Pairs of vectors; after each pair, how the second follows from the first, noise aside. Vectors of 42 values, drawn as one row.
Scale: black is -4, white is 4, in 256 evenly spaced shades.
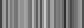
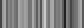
copied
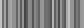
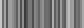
copied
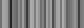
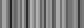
copied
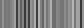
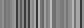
copied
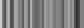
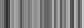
reversed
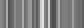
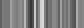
reversed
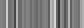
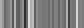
reversed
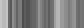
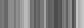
reversed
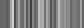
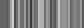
copied
